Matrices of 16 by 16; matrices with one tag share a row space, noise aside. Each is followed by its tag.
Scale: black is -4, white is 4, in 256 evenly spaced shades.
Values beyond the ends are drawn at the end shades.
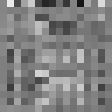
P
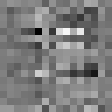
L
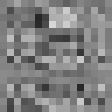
P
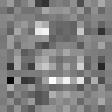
P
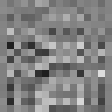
P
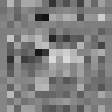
P
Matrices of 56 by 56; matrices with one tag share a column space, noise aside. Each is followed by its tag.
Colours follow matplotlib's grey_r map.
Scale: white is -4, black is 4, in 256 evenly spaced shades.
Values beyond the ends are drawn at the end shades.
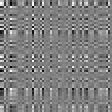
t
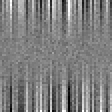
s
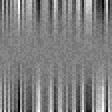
s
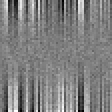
s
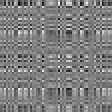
t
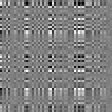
t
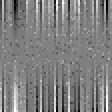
s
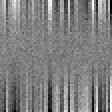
s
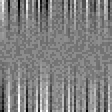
s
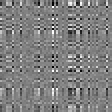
t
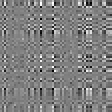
t
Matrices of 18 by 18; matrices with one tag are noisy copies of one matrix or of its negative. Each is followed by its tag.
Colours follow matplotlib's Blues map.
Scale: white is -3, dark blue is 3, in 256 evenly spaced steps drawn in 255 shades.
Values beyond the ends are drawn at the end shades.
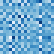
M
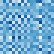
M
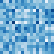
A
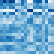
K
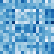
A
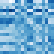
K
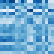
K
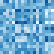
A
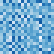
M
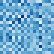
M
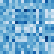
A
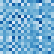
M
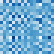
M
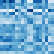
K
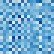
M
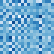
M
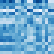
K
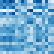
K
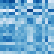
K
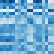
K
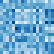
A
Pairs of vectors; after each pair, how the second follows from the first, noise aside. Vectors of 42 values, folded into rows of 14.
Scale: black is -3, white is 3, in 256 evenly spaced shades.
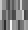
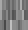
shrunk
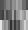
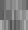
shrunk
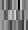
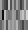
wrapped around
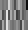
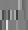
partly zeroed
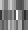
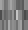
shrunk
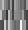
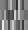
wrapped around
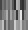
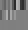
partly zeroed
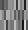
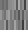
shrunk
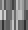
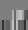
partly zeroed
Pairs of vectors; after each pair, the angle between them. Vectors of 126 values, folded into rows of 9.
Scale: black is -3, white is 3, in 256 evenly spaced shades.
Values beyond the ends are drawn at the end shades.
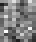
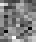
nearly opposite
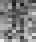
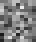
partly opposed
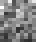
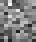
partly aligned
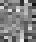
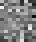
nearly parallel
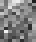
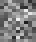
orthogonal
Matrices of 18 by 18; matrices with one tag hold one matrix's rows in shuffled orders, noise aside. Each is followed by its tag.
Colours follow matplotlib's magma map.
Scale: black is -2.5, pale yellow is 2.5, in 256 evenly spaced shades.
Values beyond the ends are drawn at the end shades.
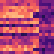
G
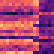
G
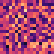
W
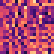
W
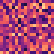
W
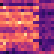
G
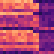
G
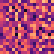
W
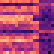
G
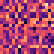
W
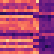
G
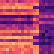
G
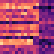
G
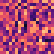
W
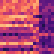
G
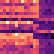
G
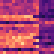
G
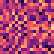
W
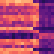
G
